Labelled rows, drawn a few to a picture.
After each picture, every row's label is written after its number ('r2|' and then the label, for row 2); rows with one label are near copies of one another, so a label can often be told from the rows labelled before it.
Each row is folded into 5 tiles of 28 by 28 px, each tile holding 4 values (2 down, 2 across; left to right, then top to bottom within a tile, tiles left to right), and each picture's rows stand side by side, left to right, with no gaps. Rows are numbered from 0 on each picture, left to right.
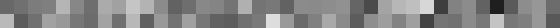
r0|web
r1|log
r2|web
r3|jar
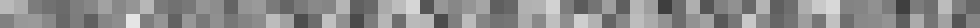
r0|log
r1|log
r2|web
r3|web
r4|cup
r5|web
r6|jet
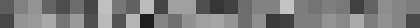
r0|jet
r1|jar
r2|jar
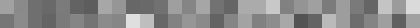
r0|log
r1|web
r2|web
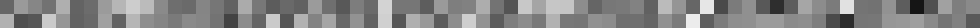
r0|web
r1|log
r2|jet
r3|web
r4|log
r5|jar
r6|jar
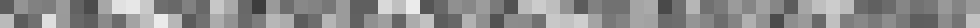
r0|web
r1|cup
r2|web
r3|web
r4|cup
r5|web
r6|log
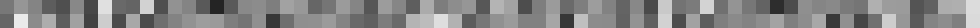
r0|jet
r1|jar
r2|log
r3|cup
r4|jet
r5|jar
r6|web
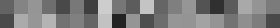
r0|jet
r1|jar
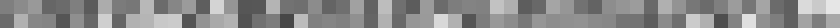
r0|jet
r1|cup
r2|jet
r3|cup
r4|log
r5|web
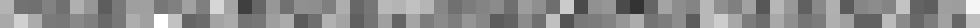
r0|cup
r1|cup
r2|web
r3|log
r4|jar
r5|cup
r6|web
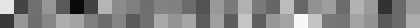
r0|jar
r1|jet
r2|cup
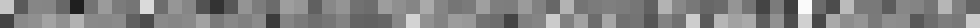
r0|jar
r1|jar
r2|log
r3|log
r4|log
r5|jet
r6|log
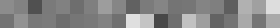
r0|log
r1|web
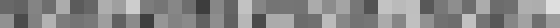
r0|web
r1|jet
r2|web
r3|web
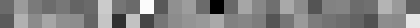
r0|jet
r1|jar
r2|log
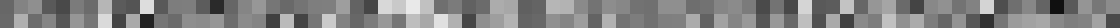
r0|jet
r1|jar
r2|web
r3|cup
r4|log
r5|jet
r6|jar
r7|jar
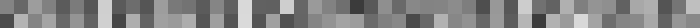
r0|jet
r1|jet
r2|jar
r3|jet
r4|cup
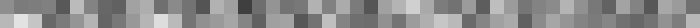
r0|cup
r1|cup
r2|web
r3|cup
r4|log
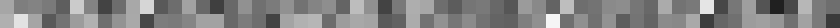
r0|cup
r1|jar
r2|cup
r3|log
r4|log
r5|jar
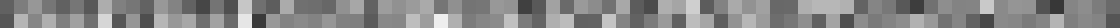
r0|jet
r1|jet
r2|log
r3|cup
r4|web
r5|web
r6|jar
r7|jar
